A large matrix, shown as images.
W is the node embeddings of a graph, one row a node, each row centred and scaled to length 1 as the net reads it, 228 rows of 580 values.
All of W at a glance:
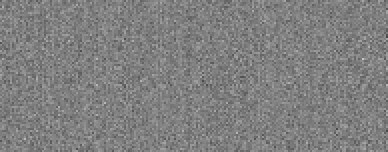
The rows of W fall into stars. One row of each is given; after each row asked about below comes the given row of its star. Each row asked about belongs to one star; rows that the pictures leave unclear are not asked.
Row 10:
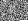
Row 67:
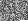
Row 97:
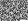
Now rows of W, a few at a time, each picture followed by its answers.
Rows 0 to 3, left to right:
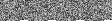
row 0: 10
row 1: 10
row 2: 10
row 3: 97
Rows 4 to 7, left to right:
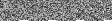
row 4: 10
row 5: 67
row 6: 67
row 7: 67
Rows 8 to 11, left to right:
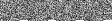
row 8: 10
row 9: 97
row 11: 10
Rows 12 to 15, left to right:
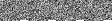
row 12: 97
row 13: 97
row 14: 10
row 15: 10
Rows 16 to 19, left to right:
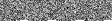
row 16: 97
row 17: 67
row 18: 67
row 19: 97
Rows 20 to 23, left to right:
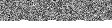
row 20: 67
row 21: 10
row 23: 67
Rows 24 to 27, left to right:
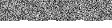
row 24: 10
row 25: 97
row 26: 97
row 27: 67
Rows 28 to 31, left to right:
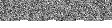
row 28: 97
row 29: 97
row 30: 10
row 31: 10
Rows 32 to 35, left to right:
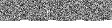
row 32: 67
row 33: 67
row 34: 97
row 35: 97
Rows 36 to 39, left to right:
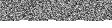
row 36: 67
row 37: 97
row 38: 10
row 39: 67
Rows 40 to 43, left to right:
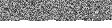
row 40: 10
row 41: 97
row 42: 97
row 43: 97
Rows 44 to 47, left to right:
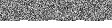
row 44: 10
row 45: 97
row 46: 67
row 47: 97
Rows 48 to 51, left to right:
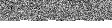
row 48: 67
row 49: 67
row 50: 10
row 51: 97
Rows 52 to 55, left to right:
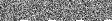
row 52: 97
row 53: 67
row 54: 97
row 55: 97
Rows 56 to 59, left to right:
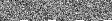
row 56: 10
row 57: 97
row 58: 10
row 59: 10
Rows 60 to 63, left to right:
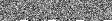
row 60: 97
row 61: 97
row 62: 97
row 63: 10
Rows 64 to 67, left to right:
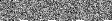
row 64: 67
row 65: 10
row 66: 97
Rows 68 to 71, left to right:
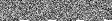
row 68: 67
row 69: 67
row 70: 97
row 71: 67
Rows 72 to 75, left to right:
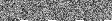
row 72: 67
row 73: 67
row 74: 10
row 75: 97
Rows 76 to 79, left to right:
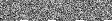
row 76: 97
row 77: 97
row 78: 10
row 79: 67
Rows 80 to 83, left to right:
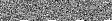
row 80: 10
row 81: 67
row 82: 67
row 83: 97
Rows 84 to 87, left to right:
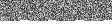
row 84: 67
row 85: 67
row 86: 10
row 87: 10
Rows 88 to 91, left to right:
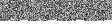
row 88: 10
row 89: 10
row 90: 97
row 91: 97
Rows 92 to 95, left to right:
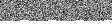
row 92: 10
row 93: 67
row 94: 10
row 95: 97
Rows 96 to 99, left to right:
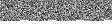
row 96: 67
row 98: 97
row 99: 67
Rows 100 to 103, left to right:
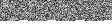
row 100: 10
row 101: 10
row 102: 10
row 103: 97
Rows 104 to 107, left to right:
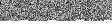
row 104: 10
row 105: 10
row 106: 67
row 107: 97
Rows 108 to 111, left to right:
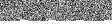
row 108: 67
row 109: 67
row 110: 10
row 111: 97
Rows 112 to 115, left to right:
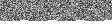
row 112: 97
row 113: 10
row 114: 67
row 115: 67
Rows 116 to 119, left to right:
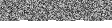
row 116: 67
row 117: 97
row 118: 10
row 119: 67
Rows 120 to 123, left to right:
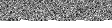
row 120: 67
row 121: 67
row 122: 67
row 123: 67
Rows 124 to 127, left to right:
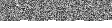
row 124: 67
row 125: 97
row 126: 10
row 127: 10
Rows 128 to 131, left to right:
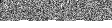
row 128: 10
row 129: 97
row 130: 10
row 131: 10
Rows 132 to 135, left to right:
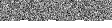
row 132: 10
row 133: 97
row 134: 10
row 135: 97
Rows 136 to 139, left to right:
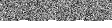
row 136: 67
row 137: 97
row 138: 10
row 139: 97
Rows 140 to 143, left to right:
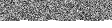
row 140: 67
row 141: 10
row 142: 67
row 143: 97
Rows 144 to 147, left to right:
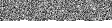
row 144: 97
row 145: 97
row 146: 10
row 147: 10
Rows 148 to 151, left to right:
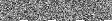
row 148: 67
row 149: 10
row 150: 10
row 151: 97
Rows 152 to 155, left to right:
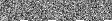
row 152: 67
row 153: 97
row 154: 67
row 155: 67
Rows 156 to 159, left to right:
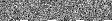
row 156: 97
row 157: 10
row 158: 67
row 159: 10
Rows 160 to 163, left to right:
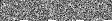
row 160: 10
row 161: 97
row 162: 97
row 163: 10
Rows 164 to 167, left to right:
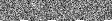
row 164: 67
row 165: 10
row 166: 67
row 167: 67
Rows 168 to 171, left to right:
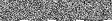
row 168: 10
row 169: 67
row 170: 97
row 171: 10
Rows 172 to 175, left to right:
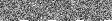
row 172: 67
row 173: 10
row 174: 67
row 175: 97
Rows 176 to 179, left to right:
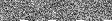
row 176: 67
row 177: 10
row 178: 97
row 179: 67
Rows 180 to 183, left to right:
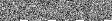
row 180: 97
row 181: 10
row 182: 10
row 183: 97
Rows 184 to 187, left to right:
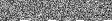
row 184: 10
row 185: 67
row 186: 10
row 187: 10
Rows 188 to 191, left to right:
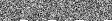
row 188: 97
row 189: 10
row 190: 10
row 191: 67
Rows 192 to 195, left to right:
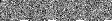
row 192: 10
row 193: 97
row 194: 97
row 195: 67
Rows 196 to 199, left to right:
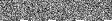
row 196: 67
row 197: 97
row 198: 10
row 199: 67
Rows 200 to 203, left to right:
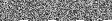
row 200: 10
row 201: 97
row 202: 97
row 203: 10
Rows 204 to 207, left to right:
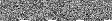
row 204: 67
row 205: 67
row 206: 97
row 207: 97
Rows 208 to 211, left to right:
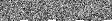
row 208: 67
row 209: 97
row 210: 10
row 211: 10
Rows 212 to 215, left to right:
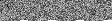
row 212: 67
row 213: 10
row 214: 10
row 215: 10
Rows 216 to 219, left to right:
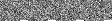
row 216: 97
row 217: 10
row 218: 97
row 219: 10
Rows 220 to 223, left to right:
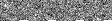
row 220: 10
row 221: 67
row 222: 10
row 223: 10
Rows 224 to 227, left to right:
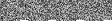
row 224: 97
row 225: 10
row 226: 97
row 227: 67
